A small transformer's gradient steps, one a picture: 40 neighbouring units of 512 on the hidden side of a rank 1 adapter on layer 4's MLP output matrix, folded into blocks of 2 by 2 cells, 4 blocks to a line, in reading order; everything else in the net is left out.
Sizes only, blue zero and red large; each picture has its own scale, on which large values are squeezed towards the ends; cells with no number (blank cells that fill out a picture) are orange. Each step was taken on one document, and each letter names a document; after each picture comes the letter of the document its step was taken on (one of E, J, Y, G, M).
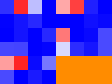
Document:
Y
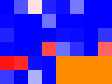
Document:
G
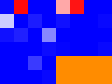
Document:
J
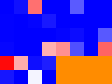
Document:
G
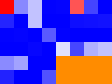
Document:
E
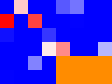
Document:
J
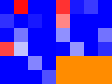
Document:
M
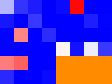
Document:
E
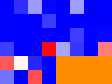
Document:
G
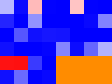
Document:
E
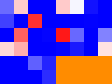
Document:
M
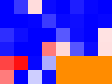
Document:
G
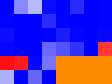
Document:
G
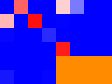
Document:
J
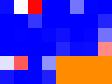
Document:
Y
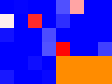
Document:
J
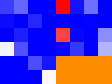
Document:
M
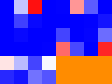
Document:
Y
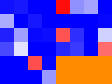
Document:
M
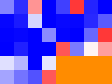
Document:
Y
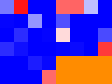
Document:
M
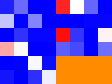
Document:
M
